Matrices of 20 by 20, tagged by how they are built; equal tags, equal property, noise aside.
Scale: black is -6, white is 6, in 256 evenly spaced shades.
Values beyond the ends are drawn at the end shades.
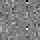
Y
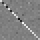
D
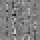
Y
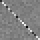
D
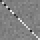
D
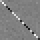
D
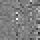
Y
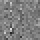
Y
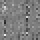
Y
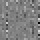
Y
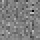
Y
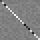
D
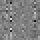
Y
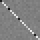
D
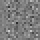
Y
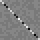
D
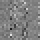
Y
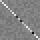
D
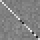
D
